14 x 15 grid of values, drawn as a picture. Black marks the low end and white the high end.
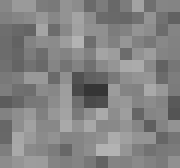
Ninth with the lowest average: centre. Slope: none. Odd patch: lower, in the centre. Roughest part: centre. Average level on the scale: 50%.
